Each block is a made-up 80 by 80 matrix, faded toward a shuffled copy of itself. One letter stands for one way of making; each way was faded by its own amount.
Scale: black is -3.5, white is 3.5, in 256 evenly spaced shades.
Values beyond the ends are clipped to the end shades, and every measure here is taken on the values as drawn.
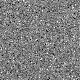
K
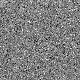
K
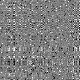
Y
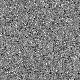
K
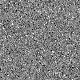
K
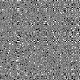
Y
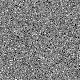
K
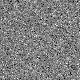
K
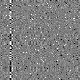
Y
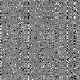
Y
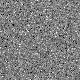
K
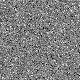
K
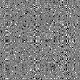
Y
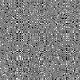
Y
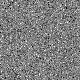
K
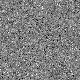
K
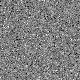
K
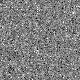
K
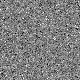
K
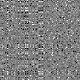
Y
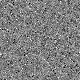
K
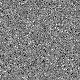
K
